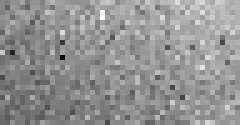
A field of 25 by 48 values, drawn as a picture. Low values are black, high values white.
The ninth with the highest average is the top right. The grain is fine, like static. No row or column stands out. The field climbs toward the top right.
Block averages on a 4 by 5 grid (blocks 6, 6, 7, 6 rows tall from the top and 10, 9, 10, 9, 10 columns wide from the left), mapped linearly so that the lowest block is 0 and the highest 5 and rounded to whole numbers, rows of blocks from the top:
23445 / 12334 / 11223 / 01123
